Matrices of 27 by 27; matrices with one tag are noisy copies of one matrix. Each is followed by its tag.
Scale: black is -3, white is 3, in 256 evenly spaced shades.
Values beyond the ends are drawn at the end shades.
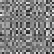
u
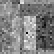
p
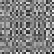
u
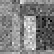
p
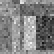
p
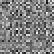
u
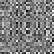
u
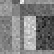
p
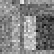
p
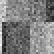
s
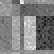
p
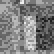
p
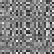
u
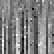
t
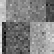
s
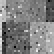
s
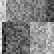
s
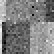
s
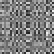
u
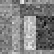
p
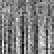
t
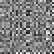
u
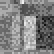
p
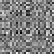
u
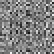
u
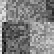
s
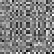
u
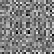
u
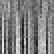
t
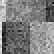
s
